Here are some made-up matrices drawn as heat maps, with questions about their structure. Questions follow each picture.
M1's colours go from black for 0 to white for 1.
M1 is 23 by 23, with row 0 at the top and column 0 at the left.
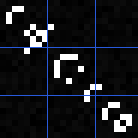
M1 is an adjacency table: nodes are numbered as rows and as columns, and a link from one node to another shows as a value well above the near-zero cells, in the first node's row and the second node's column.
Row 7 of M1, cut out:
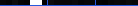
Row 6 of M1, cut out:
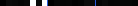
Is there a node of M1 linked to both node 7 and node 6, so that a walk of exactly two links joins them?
yes
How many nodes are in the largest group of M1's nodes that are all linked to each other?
3
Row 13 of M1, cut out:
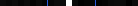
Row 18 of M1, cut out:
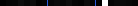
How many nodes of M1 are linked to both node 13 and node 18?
0
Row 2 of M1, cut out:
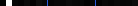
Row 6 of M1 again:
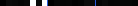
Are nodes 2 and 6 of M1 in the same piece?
no
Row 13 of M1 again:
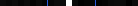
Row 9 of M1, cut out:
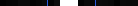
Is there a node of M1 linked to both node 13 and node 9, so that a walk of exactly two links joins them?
yes
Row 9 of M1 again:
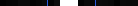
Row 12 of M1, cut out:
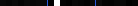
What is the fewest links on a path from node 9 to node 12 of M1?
1
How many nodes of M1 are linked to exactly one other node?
9
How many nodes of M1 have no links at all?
2
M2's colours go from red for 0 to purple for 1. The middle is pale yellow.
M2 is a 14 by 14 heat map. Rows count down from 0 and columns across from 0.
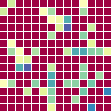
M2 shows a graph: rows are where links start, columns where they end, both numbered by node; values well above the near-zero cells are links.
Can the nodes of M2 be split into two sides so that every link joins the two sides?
no
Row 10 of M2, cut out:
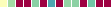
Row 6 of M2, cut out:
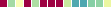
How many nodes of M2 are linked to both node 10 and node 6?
5
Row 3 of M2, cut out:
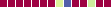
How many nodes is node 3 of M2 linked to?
3
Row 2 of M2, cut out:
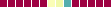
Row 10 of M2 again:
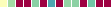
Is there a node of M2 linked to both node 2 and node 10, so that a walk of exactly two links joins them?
yes
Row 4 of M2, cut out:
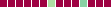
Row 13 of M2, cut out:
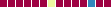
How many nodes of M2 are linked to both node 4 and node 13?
1
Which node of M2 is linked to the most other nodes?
node 6
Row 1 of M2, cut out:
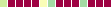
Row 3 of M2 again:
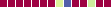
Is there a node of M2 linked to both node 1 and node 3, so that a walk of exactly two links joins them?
no
